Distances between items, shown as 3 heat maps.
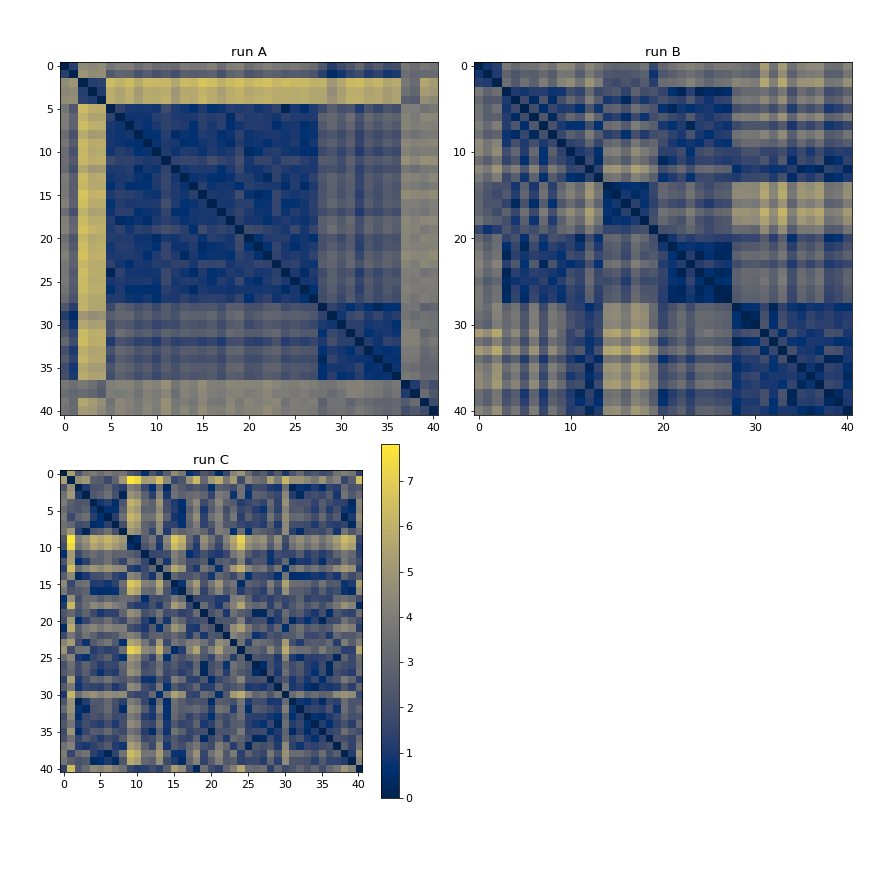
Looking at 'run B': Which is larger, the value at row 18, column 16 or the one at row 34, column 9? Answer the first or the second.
the second
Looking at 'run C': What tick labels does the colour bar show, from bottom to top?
0, 1, 2, 3, 4, 5, 6, 7
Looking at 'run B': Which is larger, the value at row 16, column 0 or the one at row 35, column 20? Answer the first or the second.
the first
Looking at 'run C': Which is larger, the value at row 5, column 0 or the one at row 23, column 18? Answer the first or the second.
the second
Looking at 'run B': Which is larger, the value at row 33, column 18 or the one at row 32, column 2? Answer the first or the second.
the first
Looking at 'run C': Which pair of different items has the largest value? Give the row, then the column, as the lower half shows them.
9, 1
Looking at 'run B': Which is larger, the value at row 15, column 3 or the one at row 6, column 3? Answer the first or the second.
the first
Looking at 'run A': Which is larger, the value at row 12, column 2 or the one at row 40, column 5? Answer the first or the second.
the first
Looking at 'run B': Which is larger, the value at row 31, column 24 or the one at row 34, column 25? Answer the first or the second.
the first
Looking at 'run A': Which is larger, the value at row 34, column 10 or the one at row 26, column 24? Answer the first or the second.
the first
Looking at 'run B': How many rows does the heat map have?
41
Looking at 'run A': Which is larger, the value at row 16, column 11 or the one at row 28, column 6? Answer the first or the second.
the second
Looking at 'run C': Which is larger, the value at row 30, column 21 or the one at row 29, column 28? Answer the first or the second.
the second
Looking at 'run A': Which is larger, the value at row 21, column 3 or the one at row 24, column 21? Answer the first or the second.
the first
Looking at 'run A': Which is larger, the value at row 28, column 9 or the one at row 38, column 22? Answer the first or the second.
the second
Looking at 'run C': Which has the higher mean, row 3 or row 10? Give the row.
10
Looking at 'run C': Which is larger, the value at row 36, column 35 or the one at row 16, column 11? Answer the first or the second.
the second
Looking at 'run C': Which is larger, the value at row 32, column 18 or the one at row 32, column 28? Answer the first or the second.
the first
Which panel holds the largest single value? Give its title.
run C
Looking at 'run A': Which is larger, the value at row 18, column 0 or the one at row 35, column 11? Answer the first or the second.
the first
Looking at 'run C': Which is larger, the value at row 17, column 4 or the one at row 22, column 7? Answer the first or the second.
the first
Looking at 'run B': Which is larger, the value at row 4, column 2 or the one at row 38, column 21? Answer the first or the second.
the first
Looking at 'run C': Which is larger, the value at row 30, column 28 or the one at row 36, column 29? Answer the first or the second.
the first
